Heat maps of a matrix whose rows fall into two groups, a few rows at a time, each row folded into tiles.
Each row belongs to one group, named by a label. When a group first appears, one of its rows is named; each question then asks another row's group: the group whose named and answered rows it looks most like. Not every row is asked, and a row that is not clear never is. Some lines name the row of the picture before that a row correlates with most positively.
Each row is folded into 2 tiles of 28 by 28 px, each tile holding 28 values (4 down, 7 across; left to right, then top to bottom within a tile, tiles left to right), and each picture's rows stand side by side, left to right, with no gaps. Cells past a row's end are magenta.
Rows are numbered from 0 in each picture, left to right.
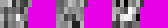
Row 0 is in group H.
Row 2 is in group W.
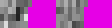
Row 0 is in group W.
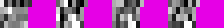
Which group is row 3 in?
H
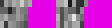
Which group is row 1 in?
H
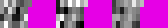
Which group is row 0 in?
W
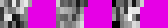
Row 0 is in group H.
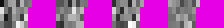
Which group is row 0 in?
H
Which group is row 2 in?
H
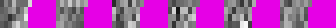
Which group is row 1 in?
W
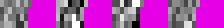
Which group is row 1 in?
H
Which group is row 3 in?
H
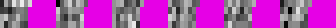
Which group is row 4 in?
W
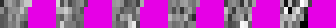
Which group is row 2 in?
H
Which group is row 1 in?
W
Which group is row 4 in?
H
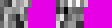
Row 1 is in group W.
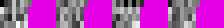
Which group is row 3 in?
H
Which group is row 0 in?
H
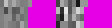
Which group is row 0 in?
W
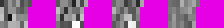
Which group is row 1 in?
H
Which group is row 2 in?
H
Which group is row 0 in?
H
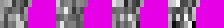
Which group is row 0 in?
H
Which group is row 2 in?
H
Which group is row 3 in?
H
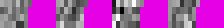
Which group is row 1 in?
W
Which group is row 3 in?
H
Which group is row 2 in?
W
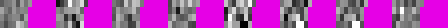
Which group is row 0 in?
H
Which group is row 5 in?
H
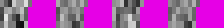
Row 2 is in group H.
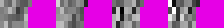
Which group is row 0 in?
W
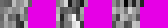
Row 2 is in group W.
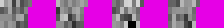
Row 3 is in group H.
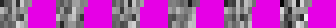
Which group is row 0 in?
H
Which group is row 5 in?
H
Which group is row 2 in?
H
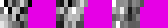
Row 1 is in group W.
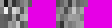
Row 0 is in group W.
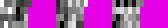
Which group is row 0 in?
W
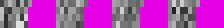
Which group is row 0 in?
H
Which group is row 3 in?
W
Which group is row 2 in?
W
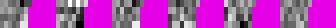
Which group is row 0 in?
W
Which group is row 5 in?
H
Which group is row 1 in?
W
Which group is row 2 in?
W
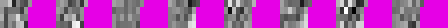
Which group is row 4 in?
W
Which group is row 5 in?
W
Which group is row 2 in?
H
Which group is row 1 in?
H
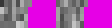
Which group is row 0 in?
H
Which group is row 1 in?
H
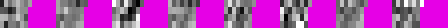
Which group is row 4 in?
W
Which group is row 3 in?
W
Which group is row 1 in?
W
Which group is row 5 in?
H
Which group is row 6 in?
W
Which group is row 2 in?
W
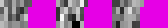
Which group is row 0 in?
W
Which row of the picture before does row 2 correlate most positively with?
0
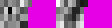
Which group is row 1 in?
W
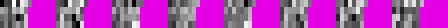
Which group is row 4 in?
W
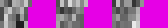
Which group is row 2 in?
W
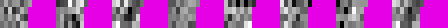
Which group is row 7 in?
W
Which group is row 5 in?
W
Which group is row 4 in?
W
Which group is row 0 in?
W
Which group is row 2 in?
W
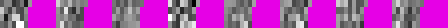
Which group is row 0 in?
H
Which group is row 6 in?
H
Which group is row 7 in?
W
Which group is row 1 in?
W
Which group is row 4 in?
H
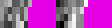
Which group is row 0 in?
H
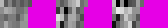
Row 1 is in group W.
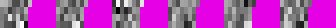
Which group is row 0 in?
H
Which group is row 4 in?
W
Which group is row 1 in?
H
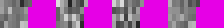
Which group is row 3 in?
W
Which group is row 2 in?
H
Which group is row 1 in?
H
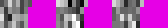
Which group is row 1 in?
H
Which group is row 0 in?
H
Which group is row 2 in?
H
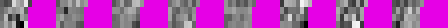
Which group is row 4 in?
W
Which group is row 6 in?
H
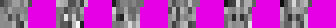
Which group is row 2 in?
H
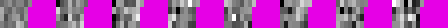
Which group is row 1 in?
H
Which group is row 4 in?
H
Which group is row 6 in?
W
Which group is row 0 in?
H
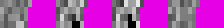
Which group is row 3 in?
W
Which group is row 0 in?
H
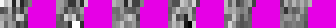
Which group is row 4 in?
W
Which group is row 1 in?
H
